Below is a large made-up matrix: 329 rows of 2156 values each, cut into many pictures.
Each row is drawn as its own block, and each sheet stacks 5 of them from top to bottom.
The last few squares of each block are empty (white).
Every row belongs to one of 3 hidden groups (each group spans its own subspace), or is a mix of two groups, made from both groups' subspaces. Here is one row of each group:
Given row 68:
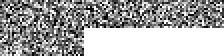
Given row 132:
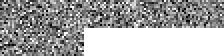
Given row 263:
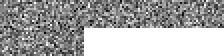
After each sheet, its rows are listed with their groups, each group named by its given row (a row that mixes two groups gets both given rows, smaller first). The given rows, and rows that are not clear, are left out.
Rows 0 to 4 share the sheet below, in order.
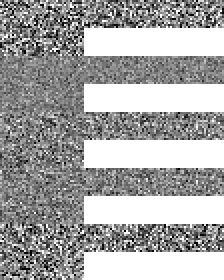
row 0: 68
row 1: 263
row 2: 68
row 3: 68
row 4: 263
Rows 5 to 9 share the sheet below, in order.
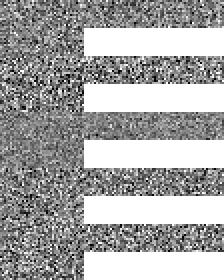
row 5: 132 and 263
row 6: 68
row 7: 68
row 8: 263
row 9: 263
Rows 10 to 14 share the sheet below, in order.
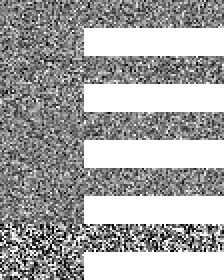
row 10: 263
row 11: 68
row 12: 132 and 263
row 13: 263
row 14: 132 and 263
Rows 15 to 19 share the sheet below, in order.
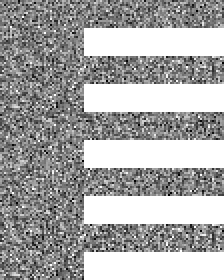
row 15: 68 and 263
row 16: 263
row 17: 68
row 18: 263
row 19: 263
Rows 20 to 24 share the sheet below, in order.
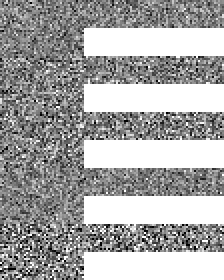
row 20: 132 and 263
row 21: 68
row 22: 68 and 263
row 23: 263
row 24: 132
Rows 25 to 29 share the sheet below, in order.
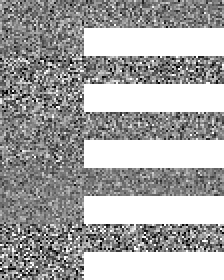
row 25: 68
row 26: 68
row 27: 68 and 263
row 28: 68
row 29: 132
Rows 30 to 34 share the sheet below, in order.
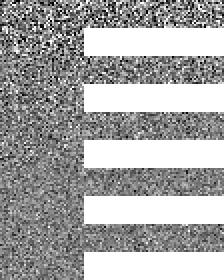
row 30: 68 and 263
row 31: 263
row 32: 132
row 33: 132
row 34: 132
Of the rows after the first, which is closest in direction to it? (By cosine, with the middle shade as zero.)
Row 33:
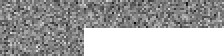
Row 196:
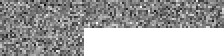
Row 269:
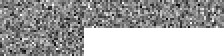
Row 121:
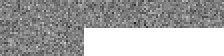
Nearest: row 121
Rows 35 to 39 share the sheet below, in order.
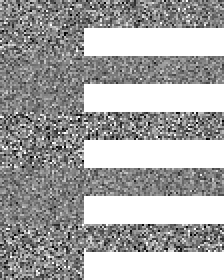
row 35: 132
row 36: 68
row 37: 68
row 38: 263
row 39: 132
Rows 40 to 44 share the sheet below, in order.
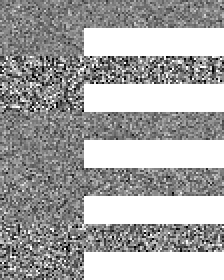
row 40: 132
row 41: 263
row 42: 68
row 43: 132
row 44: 68 and 132
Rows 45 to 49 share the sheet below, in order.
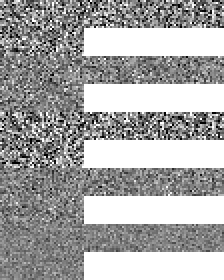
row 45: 263
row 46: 132
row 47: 263
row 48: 263
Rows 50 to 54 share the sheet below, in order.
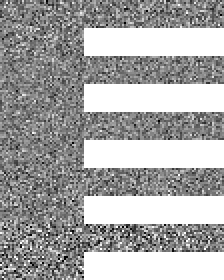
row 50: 68 and 263
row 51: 68 and 263
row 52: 263
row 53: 68 and 263
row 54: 132
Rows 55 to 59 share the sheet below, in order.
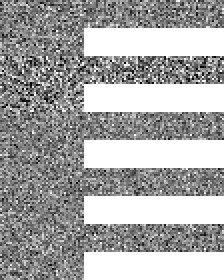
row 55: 68
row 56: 263
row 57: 132 and 263
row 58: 132
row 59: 132 and 263
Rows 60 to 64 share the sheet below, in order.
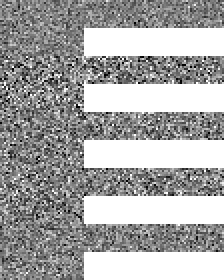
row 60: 132
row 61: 132
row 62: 132
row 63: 132
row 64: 68
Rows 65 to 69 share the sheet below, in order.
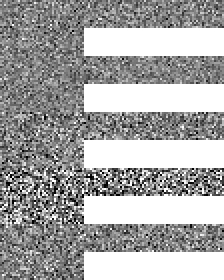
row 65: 263
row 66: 132
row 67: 68 and 263
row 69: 263
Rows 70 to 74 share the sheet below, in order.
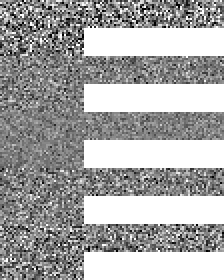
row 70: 68
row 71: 132
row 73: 68 and 263
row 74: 68
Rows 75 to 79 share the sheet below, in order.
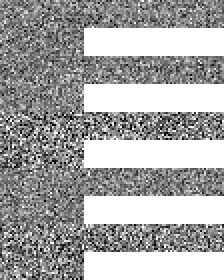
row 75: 68 and 132
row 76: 68
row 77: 68
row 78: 263
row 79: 68
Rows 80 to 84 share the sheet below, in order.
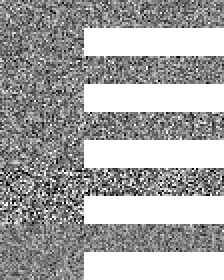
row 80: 68
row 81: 68
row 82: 263
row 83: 68
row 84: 263
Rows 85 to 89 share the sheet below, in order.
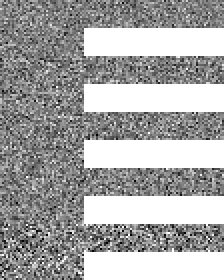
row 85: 132
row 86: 68
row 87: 68
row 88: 263
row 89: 132
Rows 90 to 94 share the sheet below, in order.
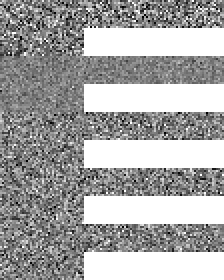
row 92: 68 and 132
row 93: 263
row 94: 132
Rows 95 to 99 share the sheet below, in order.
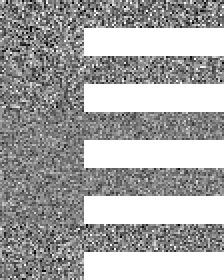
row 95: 263
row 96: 263
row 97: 132
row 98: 68
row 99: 68
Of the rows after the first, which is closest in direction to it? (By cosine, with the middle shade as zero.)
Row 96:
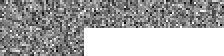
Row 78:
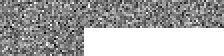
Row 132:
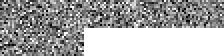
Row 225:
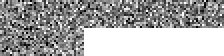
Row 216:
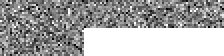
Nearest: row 78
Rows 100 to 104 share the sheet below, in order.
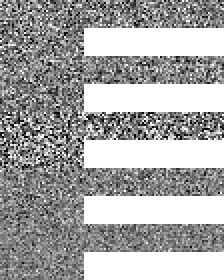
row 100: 132
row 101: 68
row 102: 132
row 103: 68 and 263
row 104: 132 and 263
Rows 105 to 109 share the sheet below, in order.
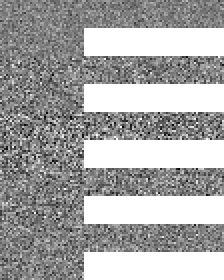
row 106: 132
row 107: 68
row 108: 68
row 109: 68
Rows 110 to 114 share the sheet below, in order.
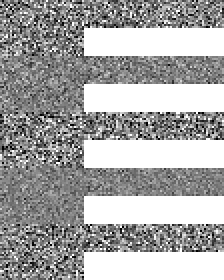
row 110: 68
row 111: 132
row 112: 68
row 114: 132 and 263
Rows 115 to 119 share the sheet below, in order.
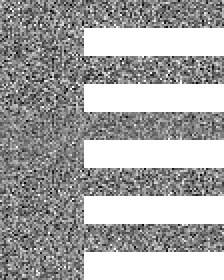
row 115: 68
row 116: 132 and 263
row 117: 263
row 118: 263
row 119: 68 and 132
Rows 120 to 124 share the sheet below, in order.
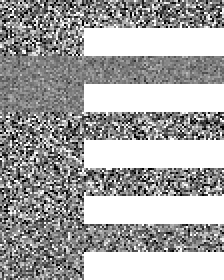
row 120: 68
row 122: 132
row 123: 132
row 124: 132
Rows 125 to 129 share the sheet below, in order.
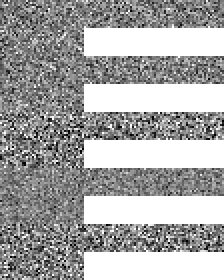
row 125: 132
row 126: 68
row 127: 68
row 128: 263
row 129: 132
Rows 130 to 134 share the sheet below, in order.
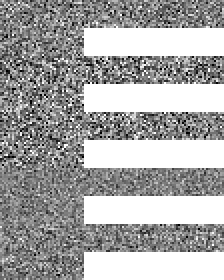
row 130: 68
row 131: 68
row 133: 263
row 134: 68
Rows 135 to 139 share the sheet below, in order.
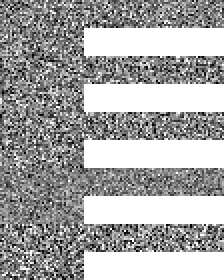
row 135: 68
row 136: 68
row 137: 68
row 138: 68 and 132
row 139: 263
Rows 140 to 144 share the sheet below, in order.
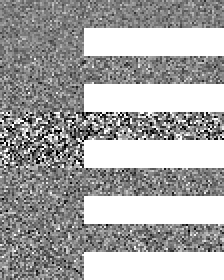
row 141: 132 and 263
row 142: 132
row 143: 132
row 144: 132
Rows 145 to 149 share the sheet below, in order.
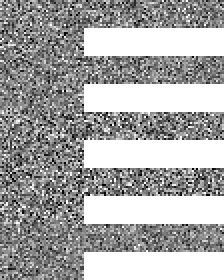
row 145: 132
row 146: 68
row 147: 68 and 132
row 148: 68 and 263
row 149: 132
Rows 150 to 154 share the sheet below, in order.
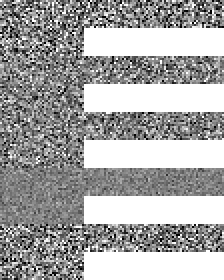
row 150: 263
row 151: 132
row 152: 132
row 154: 68
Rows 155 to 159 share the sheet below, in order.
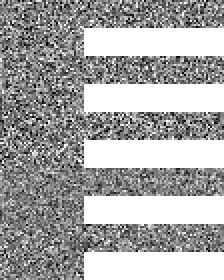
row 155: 263
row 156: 68
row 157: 132
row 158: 68
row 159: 132
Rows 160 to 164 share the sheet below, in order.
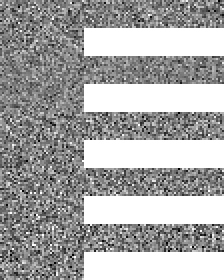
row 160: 132
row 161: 263
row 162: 68
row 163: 68 and 132
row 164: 263
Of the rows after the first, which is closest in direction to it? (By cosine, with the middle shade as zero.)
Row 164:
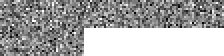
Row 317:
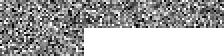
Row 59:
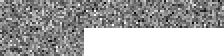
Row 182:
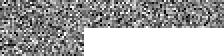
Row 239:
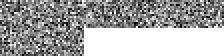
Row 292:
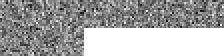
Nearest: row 59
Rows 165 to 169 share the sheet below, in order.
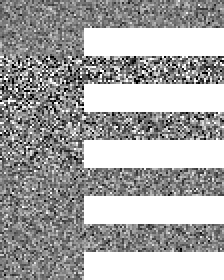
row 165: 68
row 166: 132
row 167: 132
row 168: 263
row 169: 132 and 263
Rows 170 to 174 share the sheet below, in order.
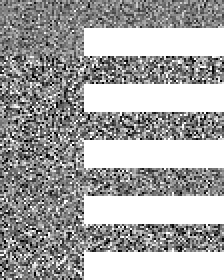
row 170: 263
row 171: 263
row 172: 263
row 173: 132
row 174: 132
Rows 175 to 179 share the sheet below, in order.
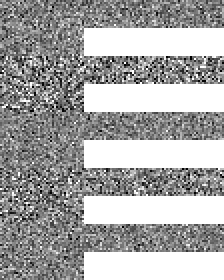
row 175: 68
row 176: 263
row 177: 263
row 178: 132
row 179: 132
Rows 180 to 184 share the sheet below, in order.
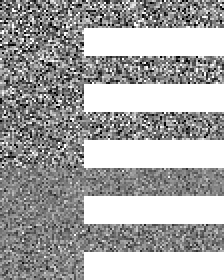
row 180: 132
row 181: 68
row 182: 132
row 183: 132
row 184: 263
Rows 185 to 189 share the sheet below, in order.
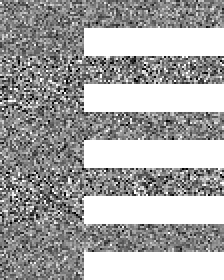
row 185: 68
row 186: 132
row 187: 132
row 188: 132
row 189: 132
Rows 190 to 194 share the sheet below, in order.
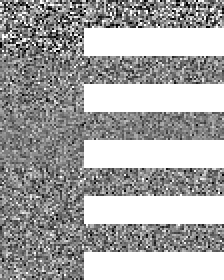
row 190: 68
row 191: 263
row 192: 68 and 263
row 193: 263
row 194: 68
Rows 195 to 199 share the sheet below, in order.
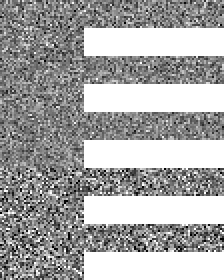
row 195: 263
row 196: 68
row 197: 132 and 263
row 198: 132
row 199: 132
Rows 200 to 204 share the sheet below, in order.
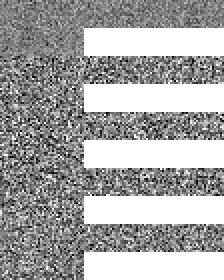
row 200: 263
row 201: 263
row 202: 132
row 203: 68
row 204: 263
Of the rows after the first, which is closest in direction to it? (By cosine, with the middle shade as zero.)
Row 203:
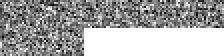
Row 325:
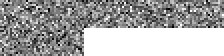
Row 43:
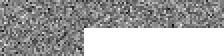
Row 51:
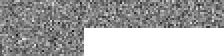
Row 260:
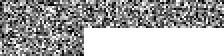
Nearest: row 260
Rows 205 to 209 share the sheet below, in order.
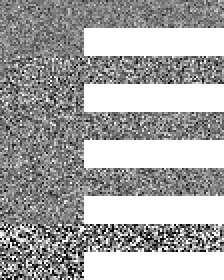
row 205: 132
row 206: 263
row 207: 68
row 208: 132
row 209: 68 and 132
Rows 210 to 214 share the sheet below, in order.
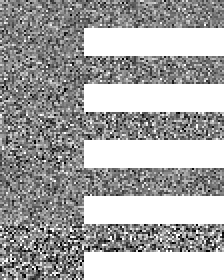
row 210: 132
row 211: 132
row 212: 68
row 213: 68
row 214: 68
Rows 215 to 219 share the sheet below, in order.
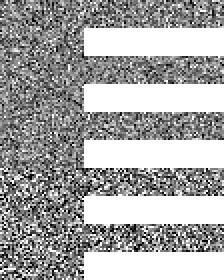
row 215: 263
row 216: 132
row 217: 263
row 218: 132
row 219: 132
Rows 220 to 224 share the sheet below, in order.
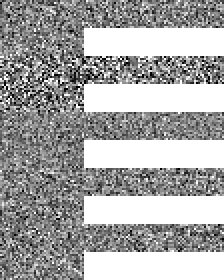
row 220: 68
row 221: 132
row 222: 68
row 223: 68
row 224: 132
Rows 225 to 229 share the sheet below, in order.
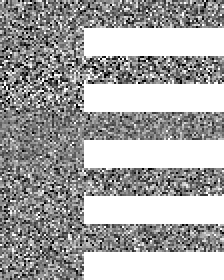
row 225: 263
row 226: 132
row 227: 263
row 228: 132
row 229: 132
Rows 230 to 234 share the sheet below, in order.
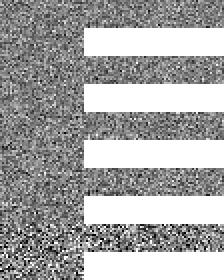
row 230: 68
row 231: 68 and 263
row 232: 68
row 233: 68
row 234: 132
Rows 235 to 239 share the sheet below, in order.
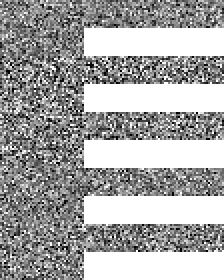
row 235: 68
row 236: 68
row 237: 68
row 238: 132
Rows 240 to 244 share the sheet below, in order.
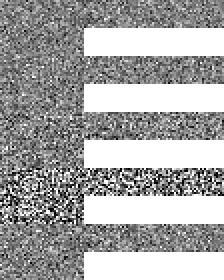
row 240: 132
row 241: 263
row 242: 68
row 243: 263
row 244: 132
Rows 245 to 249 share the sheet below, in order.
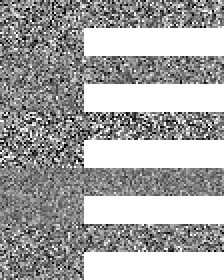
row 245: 132 and 263
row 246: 68 and 132
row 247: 132
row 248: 68
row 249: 132
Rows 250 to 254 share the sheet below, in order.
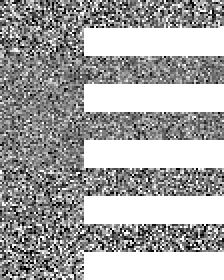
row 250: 263
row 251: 132
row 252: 132 and 263
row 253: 68
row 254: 263
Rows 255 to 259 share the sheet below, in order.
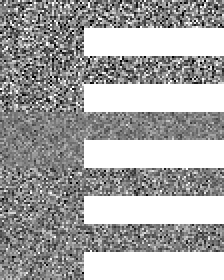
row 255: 263
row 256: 263
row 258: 132
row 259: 68
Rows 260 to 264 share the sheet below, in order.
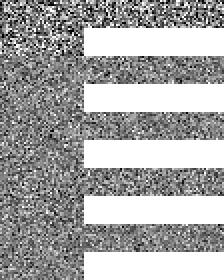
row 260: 68
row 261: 132
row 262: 132
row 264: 132
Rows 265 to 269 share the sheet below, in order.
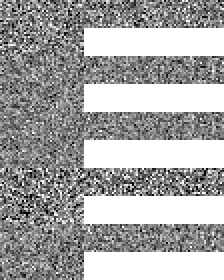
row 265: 132
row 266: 263
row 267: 263
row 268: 263
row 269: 68 and 263
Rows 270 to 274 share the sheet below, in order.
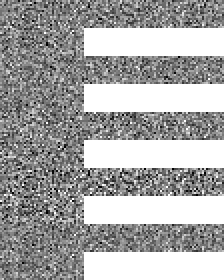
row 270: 263
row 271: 68
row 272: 132
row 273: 263
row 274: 263
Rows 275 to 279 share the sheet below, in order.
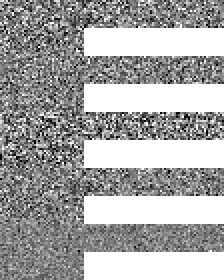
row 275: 132
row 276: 263
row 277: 68
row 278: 132
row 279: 132
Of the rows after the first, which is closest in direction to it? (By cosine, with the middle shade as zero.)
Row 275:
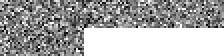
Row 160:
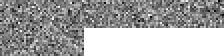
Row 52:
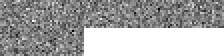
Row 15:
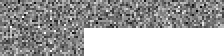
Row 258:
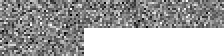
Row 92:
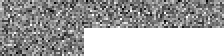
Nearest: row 258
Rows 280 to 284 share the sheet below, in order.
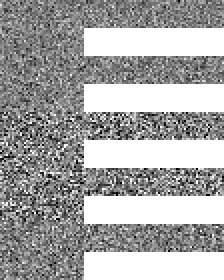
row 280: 68
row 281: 263
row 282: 132
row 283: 68
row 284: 263
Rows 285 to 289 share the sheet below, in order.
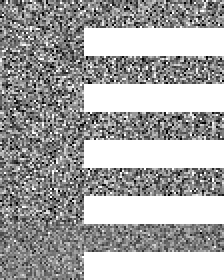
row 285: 263
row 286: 68
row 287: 263
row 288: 263
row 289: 68 and 132
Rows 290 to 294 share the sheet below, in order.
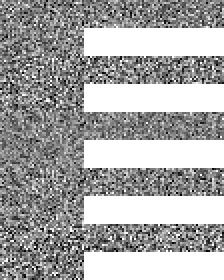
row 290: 68
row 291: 263
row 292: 263
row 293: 263
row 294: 68
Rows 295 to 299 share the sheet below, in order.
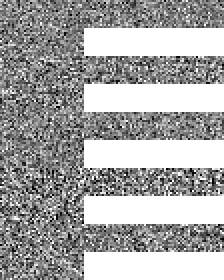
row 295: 132
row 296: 68
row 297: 68
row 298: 263
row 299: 132
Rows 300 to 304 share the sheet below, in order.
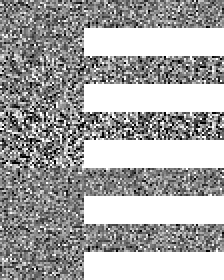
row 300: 68
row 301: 263
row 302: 263
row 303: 132
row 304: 68
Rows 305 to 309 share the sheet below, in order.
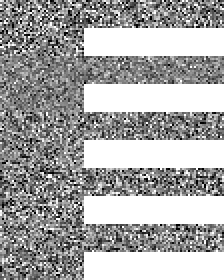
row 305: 132
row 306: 132
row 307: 263
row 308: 68
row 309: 68
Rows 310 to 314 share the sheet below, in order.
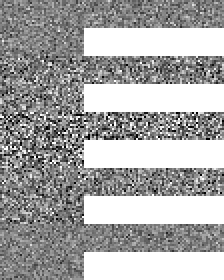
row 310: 132 and 263
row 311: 68
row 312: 68
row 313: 68 and 263
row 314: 132
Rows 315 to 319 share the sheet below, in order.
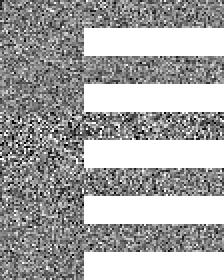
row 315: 68 and 132
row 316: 68
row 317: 132
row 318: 68
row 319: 263
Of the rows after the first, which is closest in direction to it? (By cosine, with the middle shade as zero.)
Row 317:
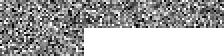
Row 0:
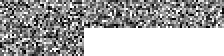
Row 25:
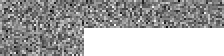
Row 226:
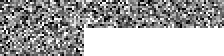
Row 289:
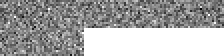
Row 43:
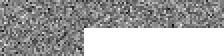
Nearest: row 43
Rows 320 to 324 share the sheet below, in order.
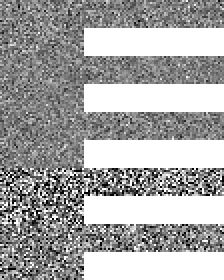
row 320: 132
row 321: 132
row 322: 132
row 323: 68
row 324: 132
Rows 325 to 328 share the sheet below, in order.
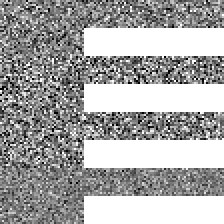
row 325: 132
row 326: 132 and 263
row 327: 132
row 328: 132
